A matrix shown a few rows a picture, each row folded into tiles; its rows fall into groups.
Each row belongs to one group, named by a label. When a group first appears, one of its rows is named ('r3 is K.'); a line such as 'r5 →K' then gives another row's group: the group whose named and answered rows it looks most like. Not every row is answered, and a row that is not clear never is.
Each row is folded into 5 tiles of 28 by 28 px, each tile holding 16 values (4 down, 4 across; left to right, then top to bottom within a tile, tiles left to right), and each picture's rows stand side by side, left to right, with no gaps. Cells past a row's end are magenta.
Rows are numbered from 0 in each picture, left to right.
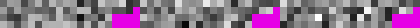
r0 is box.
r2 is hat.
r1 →hat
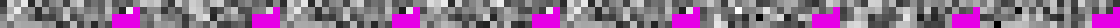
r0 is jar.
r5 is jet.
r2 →jar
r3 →jar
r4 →jar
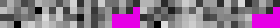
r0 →box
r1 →box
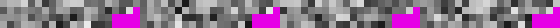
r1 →jar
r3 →jar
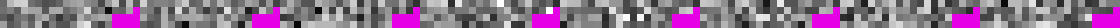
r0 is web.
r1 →hat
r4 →hat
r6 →box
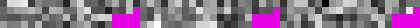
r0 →web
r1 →box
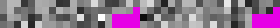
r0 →jet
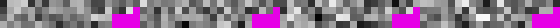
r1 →hat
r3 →hat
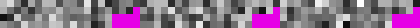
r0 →box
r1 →web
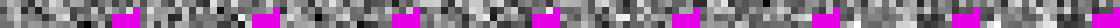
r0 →jar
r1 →jet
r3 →jar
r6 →box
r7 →box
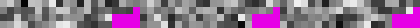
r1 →jet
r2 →web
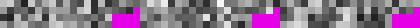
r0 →box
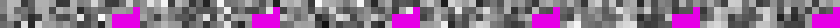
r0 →jet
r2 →hat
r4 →box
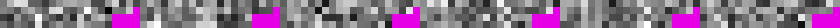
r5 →jet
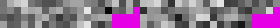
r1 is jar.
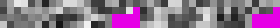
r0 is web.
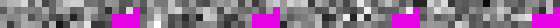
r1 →jet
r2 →hat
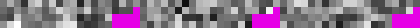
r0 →box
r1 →jar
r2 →web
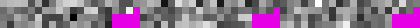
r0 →jar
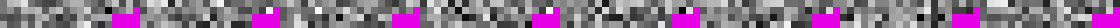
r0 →web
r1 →jar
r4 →jar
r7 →web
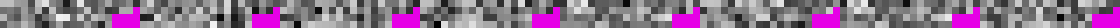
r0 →hat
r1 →box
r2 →box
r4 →web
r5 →jar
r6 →web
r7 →box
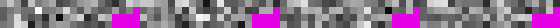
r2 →web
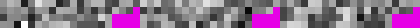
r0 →jet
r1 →jar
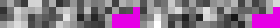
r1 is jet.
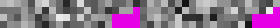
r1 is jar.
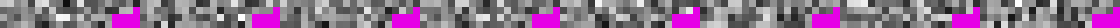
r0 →hat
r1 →jet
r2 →hat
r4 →hat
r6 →web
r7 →jet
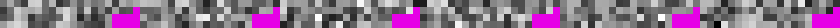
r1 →hat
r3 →web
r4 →jet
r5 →box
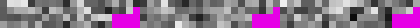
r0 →web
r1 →web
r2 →jar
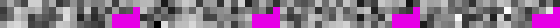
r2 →box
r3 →hat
